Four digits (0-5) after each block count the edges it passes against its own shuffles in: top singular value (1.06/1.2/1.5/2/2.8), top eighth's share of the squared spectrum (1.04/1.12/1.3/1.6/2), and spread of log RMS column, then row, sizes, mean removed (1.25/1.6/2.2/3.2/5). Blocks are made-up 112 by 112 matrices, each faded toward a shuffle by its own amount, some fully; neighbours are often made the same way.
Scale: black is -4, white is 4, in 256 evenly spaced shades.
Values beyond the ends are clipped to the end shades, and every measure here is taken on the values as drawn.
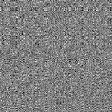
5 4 2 2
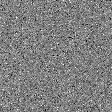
2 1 0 0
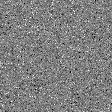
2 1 0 0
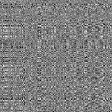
5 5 3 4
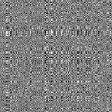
5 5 4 4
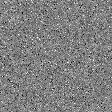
1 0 0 0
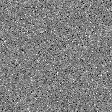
2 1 0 0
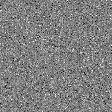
3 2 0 1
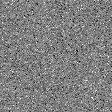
3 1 0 0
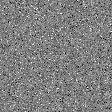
0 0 0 0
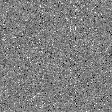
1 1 2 0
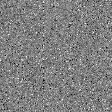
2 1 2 0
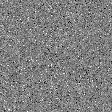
0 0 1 0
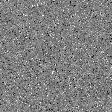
0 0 0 0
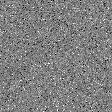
0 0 0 0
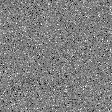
0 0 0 0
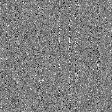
1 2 3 0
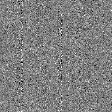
2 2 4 0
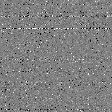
3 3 1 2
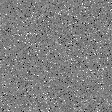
0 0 0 0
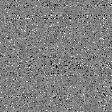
2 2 2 3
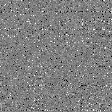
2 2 1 2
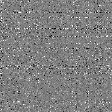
2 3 2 3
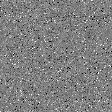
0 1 1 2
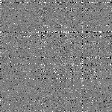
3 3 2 3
